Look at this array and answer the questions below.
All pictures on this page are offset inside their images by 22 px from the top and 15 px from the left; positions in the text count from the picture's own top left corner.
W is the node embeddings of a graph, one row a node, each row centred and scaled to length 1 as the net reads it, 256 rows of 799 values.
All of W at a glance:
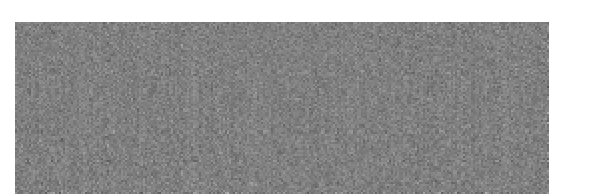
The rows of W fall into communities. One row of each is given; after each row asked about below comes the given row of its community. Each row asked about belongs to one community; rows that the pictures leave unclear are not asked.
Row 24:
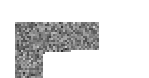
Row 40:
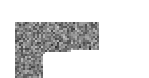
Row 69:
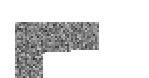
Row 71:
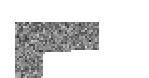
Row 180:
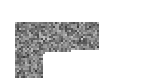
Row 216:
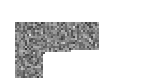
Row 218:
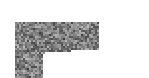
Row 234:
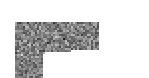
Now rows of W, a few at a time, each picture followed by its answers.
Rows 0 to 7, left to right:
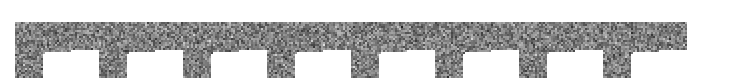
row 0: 69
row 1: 234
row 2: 40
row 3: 69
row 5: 216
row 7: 216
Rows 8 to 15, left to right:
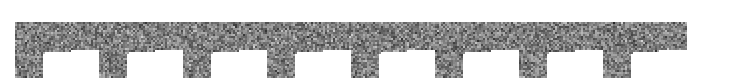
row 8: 234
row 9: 71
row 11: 234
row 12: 69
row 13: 218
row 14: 218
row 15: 218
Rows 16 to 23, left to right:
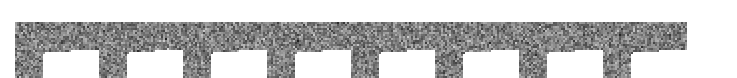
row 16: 71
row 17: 216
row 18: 24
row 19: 180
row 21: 216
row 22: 71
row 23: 216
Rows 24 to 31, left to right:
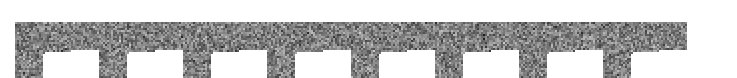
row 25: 180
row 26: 218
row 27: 180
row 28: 40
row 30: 234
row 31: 216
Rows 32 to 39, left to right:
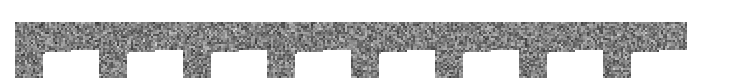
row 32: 216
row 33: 69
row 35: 24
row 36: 234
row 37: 71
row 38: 234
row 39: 234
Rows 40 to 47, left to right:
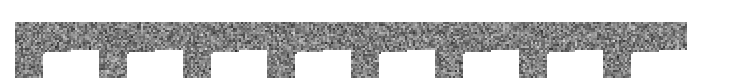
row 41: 218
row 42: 69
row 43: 216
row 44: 24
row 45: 218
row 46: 40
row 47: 234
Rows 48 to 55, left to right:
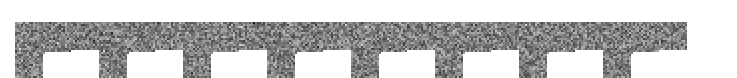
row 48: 218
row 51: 24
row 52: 40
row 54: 234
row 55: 40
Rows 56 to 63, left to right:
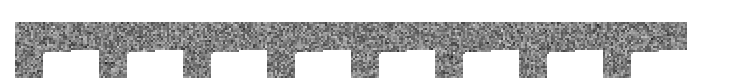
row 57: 69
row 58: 69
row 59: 71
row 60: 71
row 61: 216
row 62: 40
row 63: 71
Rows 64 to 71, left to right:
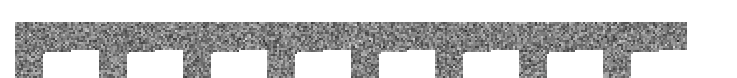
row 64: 218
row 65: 218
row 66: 234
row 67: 24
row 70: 218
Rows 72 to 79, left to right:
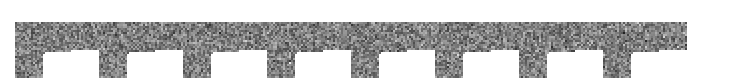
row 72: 216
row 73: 218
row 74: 216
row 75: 218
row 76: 24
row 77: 71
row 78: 69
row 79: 218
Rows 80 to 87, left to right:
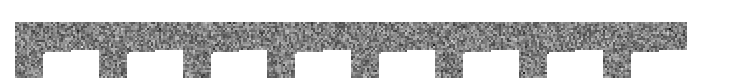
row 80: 216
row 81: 24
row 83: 180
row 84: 234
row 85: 71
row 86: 24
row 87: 218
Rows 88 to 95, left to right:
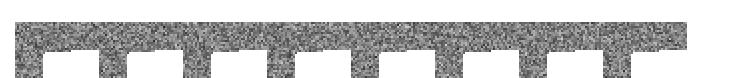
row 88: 218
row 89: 40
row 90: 24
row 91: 24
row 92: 71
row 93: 24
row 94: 234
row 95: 180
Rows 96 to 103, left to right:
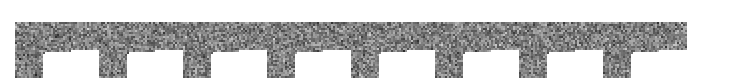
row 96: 24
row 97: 40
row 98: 24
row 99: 180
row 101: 24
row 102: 24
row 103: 24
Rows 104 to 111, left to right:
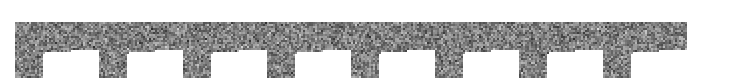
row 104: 71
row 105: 180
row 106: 71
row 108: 218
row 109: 180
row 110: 24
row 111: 71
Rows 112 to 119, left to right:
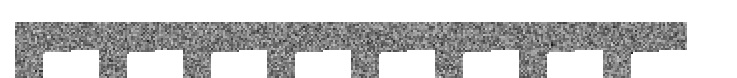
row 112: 180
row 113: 40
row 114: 234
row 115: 234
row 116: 218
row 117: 71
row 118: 180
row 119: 218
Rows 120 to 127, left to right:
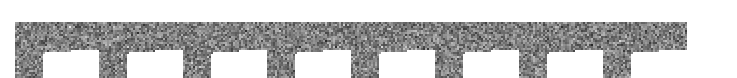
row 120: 71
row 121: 218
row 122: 24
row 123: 40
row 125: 180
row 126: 218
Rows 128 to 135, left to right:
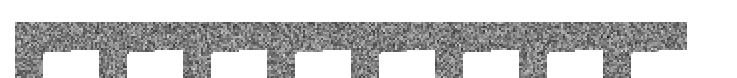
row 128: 234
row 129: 40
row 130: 180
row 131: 180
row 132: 40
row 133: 218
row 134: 180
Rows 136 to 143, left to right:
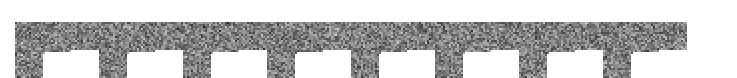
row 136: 71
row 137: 234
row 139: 218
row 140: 40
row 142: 216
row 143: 24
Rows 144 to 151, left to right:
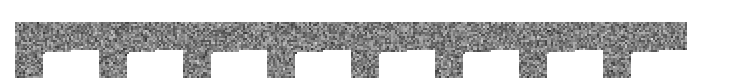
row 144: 216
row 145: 216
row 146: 69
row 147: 216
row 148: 71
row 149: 24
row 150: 69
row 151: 234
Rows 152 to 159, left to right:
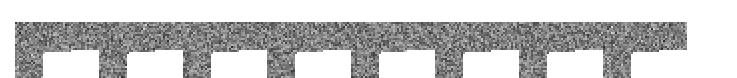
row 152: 71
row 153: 24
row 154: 180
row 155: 40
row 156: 180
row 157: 234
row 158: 24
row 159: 24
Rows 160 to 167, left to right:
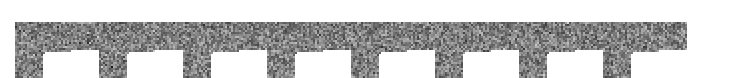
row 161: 71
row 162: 180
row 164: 216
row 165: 180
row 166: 216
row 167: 180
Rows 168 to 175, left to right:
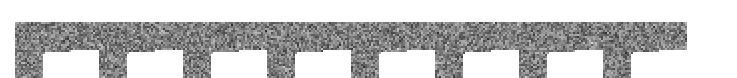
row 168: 71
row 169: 218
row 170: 69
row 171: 234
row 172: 69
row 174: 71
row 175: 24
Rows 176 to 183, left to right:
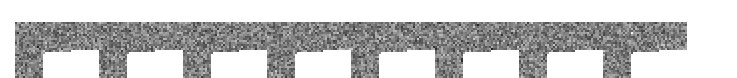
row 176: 69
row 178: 218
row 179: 24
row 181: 234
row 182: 218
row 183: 24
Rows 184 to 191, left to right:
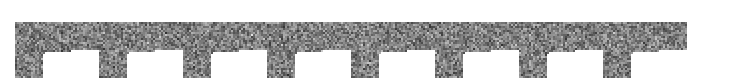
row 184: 218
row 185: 180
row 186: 24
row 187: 24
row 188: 180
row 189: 40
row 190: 216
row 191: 180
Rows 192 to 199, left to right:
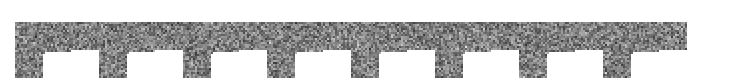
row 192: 234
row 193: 180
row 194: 24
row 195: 234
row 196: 180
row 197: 180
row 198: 218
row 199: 234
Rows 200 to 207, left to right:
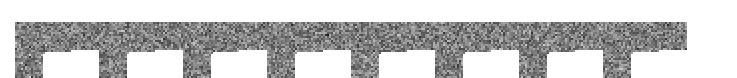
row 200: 234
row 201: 180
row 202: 40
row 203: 69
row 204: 218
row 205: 40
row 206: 24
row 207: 69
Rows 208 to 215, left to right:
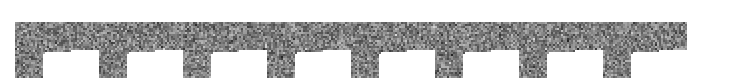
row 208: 69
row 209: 69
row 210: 71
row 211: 24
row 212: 24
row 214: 69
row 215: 24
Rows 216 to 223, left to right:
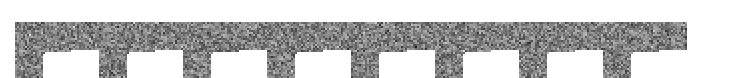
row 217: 40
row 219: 218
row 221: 216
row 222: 234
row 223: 71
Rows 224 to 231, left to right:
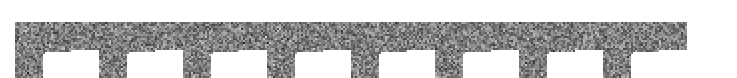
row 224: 40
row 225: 234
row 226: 71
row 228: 24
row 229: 71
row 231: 40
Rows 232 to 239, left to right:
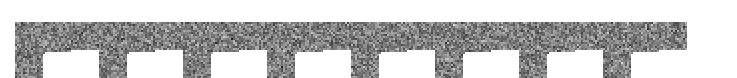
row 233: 234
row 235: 180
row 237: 218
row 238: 216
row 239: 180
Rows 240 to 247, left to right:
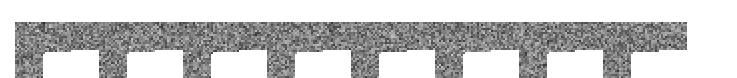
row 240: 216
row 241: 71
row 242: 216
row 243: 71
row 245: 216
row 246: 180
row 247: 218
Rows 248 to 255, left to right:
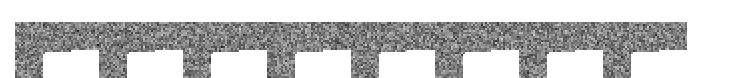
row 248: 24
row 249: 218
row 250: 234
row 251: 180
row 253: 40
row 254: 216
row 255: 234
